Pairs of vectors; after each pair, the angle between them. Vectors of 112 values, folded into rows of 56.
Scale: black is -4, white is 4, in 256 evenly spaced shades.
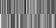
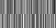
orthogonal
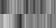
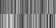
partly aligned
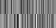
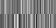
nearly opposite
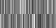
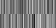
nearly opposite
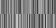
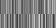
nearly opposite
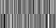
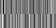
partly aligned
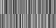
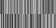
partly opposed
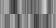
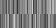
orthogonal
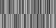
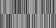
partly opposed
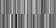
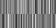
partly aligned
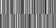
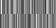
nearly parallel
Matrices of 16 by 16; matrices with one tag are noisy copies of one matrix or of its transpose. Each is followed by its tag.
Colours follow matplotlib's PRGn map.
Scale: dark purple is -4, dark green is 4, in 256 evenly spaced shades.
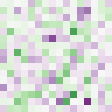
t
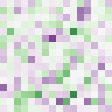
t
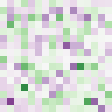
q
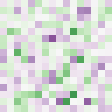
t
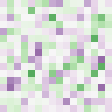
t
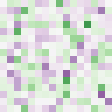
q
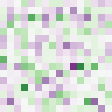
q
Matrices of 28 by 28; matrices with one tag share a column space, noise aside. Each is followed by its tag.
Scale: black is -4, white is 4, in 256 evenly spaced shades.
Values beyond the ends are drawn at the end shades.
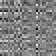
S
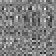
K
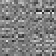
S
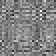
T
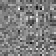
K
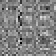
K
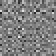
S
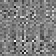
T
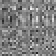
K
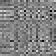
T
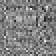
K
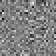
S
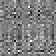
T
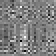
T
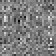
K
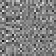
S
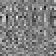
K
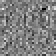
K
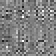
T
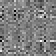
T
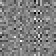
S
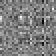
K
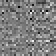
S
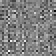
T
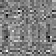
T
